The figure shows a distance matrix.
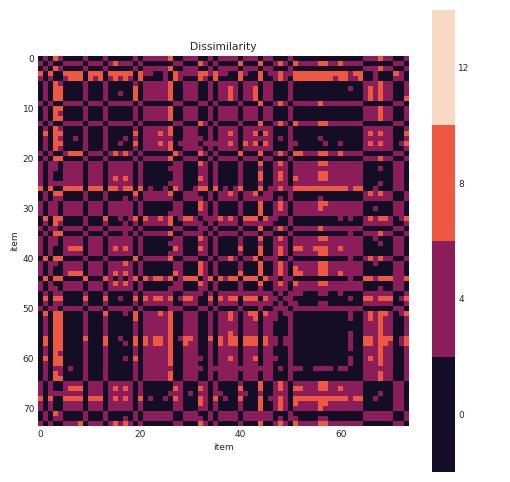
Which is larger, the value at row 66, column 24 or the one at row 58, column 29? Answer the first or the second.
the second
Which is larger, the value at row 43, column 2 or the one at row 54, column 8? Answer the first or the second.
the first
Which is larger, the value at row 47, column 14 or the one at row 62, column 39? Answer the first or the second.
the second
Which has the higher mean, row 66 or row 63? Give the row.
66
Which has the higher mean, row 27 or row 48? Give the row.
48
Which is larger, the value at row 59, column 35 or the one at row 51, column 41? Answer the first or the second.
the second
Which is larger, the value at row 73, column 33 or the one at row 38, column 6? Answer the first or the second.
the second
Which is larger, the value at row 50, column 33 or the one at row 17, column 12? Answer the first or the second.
the first
